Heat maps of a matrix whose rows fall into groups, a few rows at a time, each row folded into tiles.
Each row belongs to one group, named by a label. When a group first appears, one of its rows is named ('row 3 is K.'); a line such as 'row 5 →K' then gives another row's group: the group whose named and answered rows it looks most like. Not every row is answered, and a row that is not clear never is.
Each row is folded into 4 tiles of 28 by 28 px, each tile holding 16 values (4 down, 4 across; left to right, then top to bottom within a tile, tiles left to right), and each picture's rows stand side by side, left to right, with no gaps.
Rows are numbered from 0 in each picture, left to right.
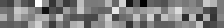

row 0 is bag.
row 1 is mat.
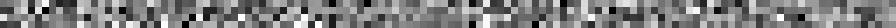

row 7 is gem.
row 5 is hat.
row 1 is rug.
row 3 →mat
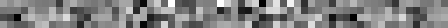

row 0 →gem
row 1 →mat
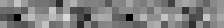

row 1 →gem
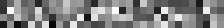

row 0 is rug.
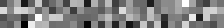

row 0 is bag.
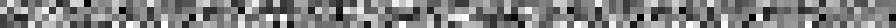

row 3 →hat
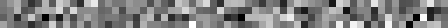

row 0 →mat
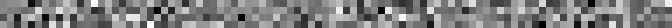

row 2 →gem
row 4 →gem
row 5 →mat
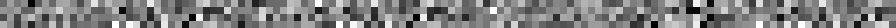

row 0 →mat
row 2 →mat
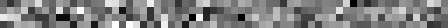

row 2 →gem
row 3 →mat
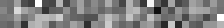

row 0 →bag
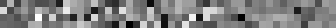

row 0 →mat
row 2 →gem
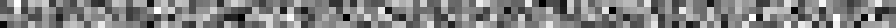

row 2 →gem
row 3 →hat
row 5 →hat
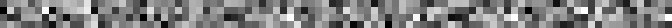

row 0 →hat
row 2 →gem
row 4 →gem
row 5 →bag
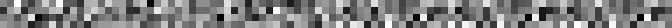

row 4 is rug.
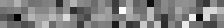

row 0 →gem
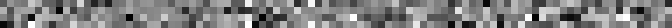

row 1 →gem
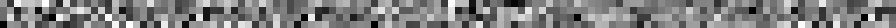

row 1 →rug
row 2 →rug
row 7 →rug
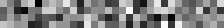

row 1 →mat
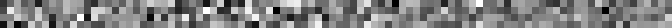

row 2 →hat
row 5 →bag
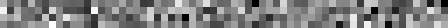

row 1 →mat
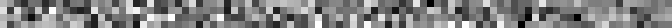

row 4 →rug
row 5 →gem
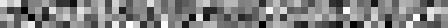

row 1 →rug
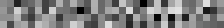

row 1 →mat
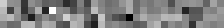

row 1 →gem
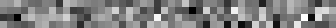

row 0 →gem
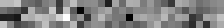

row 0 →gem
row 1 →gem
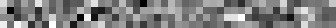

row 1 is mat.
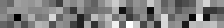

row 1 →rug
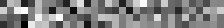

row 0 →bag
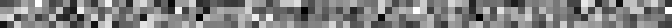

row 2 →hat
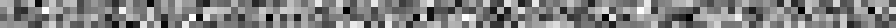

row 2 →mat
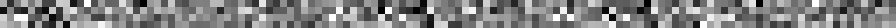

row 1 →mat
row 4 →bag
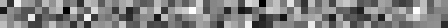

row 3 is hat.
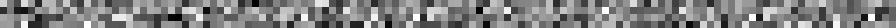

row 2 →mat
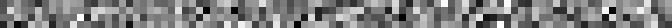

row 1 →mat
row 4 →mat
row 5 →hat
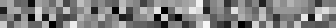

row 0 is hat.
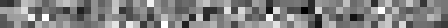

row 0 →hat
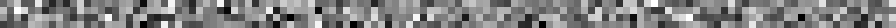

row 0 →bag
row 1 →mat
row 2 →hat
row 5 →mat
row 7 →gem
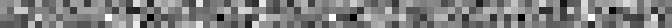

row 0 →bag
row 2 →bag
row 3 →gem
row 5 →hat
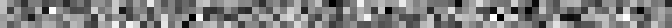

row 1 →rug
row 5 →gem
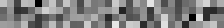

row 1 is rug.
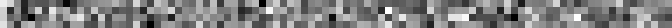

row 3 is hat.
